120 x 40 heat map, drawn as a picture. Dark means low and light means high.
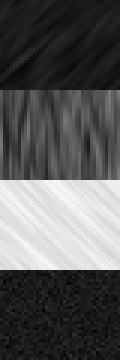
The table splits into 4 rows of 1 panel. Panel 1,1: very low, slanting up to the right, faint in contrast. Panel 2,1: low, streaked downward. Panel 3,1: very high, slanting down to the right, faint in contrast. Panel 4,1: very low, fine-grained, faint in contrast.
